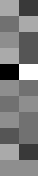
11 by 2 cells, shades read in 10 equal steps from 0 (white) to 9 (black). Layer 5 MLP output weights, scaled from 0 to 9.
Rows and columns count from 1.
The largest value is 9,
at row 5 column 1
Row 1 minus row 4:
0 1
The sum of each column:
50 52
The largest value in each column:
9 7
